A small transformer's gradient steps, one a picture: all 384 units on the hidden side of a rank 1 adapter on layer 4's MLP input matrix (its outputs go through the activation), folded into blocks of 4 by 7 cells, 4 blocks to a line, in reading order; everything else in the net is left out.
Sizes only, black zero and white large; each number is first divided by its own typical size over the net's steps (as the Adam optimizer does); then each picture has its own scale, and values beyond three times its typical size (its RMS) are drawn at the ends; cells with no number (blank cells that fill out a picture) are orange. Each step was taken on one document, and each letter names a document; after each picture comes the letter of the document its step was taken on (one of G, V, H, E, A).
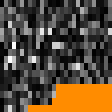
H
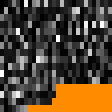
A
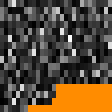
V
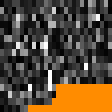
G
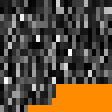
A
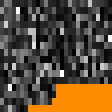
G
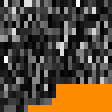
H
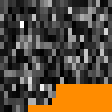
A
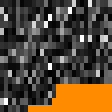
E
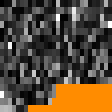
A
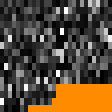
V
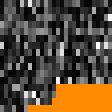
H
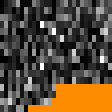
A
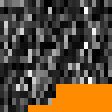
H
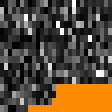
E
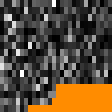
A
